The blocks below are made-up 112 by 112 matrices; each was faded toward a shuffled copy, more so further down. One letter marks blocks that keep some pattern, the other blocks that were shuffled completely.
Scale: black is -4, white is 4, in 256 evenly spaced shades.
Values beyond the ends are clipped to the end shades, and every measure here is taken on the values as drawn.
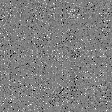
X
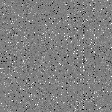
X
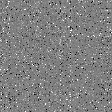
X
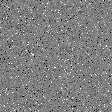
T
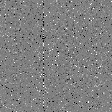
X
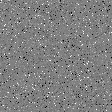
T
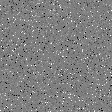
T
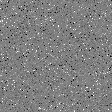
T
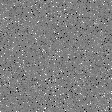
T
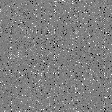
X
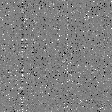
X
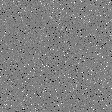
T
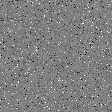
T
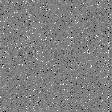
X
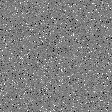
T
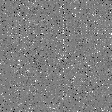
X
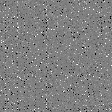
X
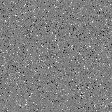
T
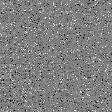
X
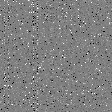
X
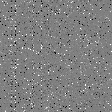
X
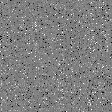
X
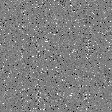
X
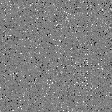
X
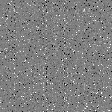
X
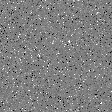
T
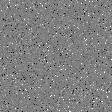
T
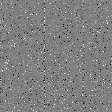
X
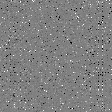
X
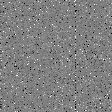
X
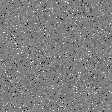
T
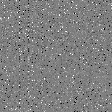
X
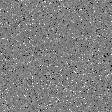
T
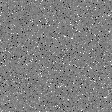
T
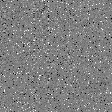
X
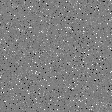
T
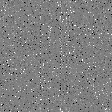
X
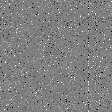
X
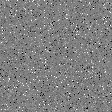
T
